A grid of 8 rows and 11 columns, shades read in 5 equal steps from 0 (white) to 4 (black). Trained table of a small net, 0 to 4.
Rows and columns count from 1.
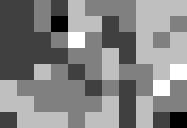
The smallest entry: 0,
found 3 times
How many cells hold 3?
25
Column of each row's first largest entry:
1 4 1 1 1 6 8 11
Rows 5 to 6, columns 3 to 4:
1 2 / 2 2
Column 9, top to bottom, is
1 1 1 1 2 2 1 1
